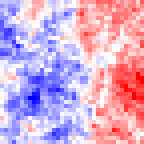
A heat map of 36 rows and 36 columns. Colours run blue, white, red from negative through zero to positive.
Grain: blotchy. Stripes: none. Slope: up to the right.
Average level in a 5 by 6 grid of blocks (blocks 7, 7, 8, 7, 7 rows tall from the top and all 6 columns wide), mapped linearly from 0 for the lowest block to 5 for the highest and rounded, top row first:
1 3 2 3 4 4 | 0 2 2 3 3 4 | 2 1 1 2 3 5 | 1 0 1 2 4 5 | 1 2 1 2 4 4
